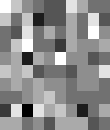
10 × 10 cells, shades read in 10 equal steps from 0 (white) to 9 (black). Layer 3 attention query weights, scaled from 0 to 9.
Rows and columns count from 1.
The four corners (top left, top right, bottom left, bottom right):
0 5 3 5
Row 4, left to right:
5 2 0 5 5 7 3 4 4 3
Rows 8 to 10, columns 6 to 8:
4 5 5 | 2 4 8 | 3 3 3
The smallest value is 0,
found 4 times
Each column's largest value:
7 6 9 8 6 7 6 8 6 6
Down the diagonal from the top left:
0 5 1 5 4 5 5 5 5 5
